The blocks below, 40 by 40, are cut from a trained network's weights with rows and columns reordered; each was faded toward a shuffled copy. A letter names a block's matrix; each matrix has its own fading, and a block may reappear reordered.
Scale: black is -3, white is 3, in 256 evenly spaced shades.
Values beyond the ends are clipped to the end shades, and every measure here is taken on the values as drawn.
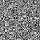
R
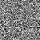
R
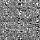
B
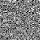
R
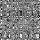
B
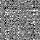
B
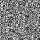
R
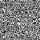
R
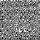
B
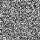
R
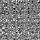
B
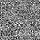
R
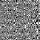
B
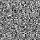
R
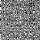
B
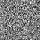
R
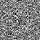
R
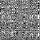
B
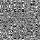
B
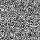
R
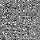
B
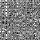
B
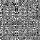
B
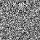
R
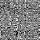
B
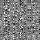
B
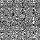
B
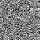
R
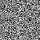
R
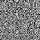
R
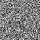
R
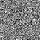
R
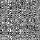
B
